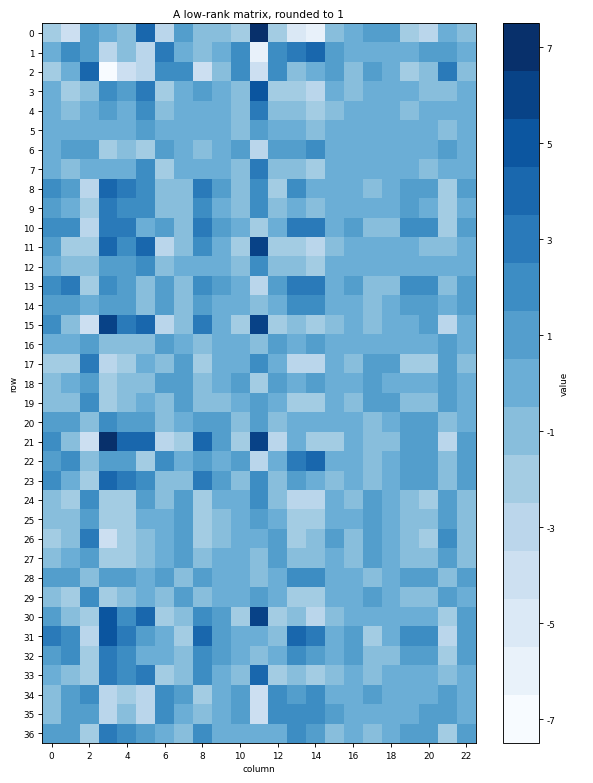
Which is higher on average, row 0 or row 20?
row 20
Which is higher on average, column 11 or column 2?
column 11
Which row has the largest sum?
31
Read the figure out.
Title: A low-rank matrix, rounded to 1
x-axis: column, ticks 0 2 4 6 8 10 12 14 16 18 20 22
y-axis: row, ticks 0 1 2 3 4 5 6 7 8 9 10 11 12 13 14 15 16 17 18 19 20 21 22 23 24 25 26 27 28 29 30 31 32 33 34 35 36 (0 at the top)
Colour bar: value, ticks -7 -5 -3 -1 1 3 5 7
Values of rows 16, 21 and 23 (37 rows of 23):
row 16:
0 0 1 -1 -1 -1 1 0 -1 0 0 -1 1 0 1 0 0 0 0 0 0 1 0
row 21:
2 -1 -4 7 4 4 -3 -2 4 1 -2 6 -3 0 -2 -2 0 -1 -1 1 1 -3 1
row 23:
2 0 -2 4 3 2 -1 -1 3 1 -1 2 -1 1 0 -1 0 -1 0 1 1 -1 1
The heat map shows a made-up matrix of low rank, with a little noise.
